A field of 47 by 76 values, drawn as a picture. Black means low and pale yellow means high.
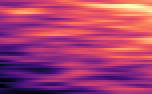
Ninth with the lowest average: bottom left. Lone odd cells: none. Ninth with the highest average: top right. Mirror symmetry: none. Slope: up to the top right. Grain: streaks across.
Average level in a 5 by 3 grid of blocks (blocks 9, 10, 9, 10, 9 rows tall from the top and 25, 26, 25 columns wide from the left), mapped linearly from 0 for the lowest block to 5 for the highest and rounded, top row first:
345 | 234 | 234 | 122 | 012
